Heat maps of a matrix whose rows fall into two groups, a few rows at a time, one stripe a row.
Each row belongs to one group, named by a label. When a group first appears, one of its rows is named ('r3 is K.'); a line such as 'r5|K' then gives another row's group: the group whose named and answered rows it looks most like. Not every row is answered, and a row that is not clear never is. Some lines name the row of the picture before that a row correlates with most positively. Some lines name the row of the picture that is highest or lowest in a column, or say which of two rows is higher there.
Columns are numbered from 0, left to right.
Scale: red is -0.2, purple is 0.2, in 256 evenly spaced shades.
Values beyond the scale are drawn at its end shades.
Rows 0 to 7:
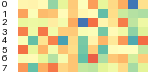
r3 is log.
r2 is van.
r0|van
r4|van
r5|log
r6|van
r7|log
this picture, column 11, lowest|5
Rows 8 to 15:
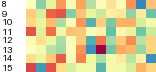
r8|van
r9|log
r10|van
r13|van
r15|log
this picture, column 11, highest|8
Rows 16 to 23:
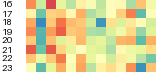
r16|log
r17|van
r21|log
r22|log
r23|van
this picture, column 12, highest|22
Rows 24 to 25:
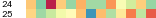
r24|log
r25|van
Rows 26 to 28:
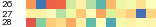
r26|log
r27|van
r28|log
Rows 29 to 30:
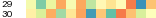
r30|van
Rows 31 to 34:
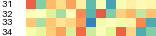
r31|log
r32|van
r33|log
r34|van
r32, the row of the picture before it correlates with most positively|30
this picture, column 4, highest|34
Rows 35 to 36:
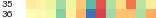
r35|van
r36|van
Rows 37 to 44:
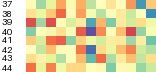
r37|van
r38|log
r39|log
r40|van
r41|log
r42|van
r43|van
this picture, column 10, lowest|40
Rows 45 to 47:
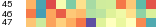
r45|van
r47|log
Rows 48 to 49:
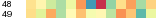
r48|van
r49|van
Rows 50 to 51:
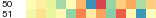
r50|van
